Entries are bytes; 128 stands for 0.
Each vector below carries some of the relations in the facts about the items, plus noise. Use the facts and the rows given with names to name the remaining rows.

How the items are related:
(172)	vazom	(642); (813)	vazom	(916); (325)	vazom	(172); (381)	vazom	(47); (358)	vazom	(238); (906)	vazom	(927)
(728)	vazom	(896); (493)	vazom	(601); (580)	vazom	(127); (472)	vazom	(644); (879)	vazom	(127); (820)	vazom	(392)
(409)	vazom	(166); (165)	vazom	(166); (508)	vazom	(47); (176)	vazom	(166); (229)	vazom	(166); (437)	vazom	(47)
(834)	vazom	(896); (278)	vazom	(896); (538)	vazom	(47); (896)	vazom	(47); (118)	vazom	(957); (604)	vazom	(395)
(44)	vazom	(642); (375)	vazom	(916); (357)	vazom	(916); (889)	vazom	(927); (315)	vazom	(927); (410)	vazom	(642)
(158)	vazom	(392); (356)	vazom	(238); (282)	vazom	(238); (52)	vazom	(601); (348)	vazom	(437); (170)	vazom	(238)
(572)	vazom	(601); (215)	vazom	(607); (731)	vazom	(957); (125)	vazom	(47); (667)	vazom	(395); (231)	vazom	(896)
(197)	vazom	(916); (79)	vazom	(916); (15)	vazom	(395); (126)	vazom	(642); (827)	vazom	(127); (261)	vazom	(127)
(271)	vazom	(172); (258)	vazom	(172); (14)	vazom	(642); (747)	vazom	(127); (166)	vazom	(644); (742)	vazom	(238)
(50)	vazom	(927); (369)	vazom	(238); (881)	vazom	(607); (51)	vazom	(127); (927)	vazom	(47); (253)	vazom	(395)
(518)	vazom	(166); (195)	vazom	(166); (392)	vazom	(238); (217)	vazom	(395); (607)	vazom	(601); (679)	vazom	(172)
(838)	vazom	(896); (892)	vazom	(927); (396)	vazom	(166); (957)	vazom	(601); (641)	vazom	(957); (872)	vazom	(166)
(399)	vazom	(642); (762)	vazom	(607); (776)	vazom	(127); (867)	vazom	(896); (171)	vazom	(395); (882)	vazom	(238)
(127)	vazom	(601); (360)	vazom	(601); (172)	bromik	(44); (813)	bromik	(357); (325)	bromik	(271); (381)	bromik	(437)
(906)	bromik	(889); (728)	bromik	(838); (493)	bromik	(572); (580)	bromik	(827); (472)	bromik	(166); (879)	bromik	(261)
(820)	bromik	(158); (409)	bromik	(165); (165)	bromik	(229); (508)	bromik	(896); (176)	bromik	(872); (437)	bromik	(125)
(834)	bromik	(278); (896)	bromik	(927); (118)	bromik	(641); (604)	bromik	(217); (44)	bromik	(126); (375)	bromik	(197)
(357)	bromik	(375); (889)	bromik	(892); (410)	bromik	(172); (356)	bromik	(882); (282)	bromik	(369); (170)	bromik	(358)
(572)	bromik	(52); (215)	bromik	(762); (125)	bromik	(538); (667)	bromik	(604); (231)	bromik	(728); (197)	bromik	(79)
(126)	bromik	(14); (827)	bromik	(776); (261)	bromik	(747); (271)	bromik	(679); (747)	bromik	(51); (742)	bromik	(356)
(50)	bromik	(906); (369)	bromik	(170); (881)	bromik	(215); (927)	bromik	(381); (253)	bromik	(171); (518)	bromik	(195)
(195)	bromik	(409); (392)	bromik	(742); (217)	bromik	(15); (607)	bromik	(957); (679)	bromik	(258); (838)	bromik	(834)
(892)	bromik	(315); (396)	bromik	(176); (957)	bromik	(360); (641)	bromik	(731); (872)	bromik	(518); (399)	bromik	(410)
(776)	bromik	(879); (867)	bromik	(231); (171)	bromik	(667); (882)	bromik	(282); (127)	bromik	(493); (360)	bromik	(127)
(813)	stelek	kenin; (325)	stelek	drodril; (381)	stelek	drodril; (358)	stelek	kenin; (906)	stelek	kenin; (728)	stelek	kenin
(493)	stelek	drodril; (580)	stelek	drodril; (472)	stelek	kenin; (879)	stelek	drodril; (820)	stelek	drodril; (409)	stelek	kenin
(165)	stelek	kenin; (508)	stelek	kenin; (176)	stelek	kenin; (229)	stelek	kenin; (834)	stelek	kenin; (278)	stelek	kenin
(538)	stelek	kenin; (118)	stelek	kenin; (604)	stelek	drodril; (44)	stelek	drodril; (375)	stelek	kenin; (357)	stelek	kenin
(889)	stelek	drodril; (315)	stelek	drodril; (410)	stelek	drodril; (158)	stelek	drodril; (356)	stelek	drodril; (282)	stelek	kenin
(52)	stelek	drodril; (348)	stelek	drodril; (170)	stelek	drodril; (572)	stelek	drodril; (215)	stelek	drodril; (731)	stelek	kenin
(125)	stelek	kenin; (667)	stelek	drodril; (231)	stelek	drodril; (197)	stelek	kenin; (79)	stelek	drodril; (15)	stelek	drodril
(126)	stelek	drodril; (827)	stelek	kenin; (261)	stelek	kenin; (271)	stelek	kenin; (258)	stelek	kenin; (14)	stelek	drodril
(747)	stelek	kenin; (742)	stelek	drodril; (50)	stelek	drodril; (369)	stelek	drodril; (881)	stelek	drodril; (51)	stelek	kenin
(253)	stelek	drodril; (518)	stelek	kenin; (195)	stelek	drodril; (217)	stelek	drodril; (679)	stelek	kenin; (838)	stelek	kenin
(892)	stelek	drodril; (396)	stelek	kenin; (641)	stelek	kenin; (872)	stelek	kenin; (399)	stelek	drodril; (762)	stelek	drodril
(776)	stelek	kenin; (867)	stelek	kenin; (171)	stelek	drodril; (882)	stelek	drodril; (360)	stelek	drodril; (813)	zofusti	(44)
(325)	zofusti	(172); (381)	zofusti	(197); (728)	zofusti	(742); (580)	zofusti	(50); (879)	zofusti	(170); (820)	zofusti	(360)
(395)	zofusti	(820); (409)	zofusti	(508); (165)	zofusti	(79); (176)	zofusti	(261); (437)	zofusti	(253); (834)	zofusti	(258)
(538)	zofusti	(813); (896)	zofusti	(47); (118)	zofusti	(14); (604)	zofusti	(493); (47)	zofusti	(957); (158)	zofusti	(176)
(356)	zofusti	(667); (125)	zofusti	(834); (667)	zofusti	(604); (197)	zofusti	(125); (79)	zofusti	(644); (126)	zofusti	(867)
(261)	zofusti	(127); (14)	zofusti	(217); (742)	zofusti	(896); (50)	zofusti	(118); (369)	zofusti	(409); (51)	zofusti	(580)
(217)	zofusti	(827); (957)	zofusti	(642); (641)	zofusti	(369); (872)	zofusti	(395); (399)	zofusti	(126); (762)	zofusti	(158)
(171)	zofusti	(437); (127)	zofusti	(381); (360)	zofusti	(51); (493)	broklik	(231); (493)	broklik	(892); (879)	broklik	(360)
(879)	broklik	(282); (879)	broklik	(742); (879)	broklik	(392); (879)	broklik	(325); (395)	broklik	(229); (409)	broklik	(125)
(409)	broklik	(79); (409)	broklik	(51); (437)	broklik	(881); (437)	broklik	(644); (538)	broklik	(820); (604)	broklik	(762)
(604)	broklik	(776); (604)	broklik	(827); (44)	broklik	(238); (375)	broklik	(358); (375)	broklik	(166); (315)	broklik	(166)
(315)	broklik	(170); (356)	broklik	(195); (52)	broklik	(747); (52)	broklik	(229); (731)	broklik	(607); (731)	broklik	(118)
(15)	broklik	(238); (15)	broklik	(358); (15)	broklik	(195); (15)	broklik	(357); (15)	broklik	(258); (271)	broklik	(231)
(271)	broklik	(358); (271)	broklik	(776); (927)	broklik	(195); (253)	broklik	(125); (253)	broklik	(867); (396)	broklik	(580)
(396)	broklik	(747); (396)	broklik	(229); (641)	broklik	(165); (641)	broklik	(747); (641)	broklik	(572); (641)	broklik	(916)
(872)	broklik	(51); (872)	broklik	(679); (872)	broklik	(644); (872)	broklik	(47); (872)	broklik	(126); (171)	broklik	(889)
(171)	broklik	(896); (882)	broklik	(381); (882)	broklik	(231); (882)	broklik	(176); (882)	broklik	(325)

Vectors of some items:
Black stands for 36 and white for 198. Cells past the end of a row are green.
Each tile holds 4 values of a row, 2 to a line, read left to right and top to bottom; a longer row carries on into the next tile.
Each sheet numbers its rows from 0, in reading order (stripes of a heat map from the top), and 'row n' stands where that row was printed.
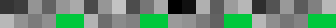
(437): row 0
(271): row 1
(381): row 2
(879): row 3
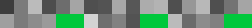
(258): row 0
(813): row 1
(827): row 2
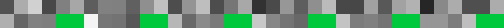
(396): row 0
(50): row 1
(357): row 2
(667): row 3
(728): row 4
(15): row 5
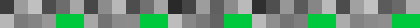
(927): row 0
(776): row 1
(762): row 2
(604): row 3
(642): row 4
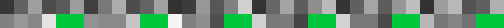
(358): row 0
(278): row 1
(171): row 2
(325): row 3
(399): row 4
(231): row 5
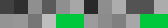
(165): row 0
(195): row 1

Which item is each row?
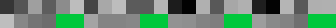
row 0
(356)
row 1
(348)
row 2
(261)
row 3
(197)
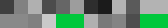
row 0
(747)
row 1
(176)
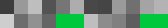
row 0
(607)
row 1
(47)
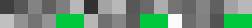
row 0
(217)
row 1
(881)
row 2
(118)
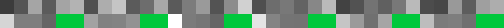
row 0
(957)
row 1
(916)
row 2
(820)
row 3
(360)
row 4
(14)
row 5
(872)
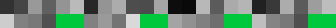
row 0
(742)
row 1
(52)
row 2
(127)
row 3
(158)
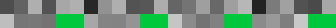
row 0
(641)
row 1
(892)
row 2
(395)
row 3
(170)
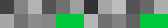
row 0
(679)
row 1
(253)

